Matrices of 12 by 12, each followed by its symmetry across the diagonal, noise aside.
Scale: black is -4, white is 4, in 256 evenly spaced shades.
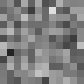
antisymmetric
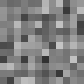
antisymmetric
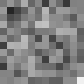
symmetric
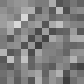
symmetric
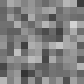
antisymmetric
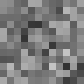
symmetric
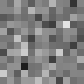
antisymmetric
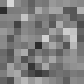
antisymmetric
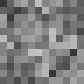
symmetric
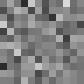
antisymmetric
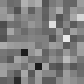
antisymmetric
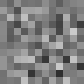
antisymmetric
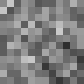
symmetric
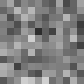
antisymmetric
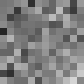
symmetric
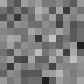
symmetric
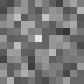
symmetric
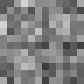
symmetric
